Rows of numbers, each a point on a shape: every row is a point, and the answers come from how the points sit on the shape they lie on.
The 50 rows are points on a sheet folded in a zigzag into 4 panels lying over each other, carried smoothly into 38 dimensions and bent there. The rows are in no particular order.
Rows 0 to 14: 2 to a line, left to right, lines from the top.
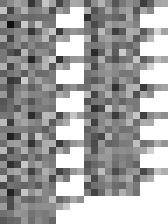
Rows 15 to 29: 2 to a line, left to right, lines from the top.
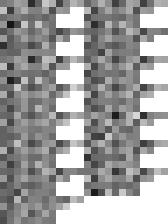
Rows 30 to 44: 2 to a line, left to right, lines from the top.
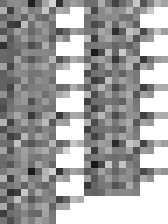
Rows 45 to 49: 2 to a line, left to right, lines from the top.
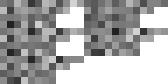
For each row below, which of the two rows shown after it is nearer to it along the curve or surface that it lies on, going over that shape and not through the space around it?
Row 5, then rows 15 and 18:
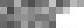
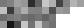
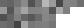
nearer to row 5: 18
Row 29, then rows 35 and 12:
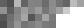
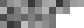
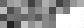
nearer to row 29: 35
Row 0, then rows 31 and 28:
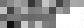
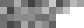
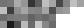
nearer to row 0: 28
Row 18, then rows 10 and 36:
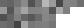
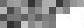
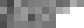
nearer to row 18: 36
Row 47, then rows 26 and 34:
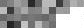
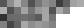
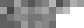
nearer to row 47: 26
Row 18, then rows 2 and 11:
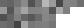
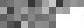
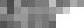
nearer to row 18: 2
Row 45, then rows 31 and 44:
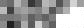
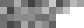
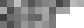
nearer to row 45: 44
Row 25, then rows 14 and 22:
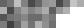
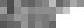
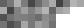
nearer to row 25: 22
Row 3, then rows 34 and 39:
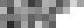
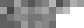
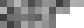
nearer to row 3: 39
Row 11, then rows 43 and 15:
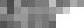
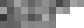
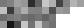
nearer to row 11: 43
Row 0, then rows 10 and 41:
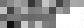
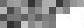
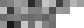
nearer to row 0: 41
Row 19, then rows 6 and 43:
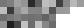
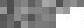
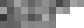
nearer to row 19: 43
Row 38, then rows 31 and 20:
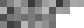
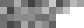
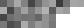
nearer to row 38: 20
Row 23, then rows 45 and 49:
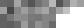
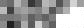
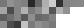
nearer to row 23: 49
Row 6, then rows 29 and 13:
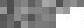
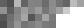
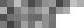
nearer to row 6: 29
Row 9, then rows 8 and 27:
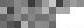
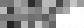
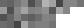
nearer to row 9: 27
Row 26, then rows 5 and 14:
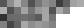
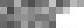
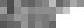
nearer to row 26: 5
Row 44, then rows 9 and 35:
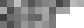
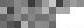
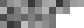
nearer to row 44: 35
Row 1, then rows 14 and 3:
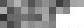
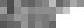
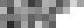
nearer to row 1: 3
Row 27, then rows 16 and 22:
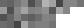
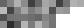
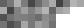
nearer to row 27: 22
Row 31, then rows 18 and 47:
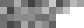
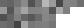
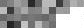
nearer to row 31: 18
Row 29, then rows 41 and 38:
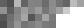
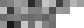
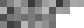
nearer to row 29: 38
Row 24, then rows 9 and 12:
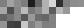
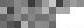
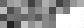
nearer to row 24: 9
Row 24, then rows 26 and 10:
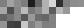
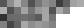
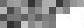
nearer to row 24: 10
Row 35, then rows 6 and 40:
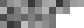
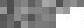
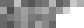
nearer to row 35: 40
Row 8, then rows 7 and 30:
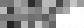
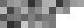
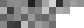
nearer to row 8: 7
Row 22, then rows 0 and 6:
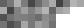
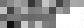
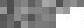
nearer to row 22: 0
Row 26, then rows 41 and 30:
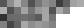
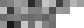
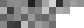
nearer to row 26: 41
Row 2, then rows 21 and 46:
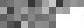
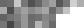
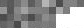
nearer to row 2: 46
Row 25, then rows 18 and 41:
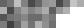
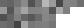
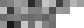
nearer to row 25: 41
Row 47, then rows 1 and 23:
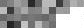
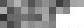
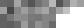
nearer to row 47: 1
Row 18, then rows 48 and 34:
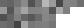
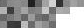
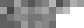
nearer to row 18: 48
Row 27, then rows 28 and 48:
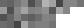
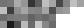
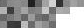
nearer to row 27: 48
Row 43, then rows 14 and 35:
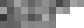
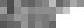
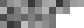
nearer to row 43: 35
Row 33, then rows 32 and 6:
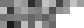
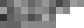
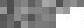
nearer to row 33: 32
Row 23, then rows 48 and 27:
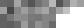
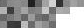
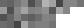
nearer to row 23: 48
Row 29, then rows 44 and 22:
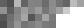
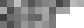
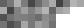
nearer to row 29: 22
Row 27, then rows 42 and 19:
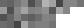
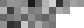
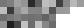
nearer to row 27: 42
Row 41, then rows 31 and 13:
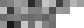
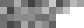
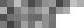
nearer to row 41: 13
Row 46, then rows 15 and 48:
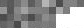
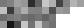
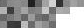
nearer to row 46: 48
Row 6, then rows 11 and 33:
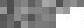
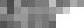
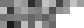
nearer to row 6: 11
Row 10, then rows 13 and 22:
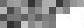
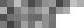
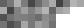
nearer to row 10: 22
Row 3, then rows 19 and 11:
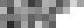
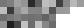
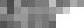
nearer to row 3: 19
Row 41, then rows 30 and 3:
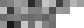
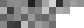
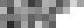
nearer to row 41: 3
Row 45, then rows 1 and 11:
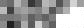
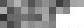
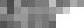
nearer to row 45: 1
